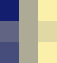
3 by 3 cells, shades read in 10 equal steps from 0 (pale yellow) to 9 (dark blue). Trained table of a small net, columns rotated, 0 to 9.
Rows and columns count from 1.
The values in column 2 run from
3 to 3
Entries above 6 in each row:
1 0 1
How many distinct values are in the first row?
3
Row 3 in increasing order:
0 3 7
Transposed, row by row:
9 6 7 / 3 3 3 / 0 1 0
